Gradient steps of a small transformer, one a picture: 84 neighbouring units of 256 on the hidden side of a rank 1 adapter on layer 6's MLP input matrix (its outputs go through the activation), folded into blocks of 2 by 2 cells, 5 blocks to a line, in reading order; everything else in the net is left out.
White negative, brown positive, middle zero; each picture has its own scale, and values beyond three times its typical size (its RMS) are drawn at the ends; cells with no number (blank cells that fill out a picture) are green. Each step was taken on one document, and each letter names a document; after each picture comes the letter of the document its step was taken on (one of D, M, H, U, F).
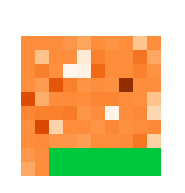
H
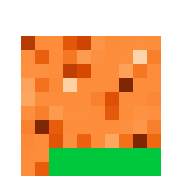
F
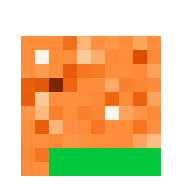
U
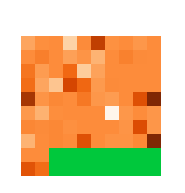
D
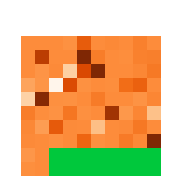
H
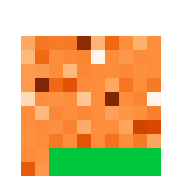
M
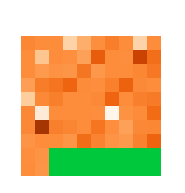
U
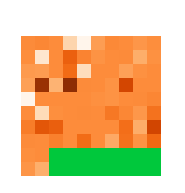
F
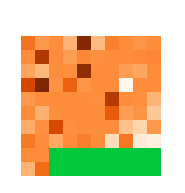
F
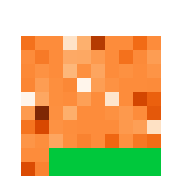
D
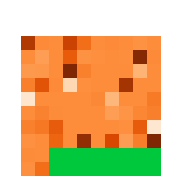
F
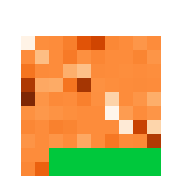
D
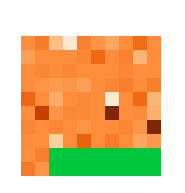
M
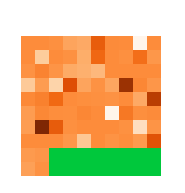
U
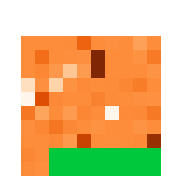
H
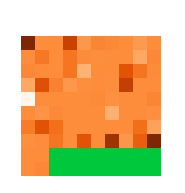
F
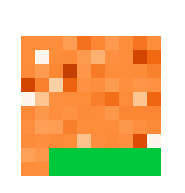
U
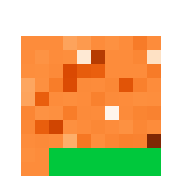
H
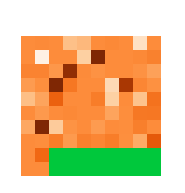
U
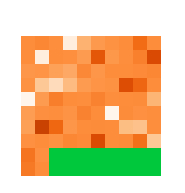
U
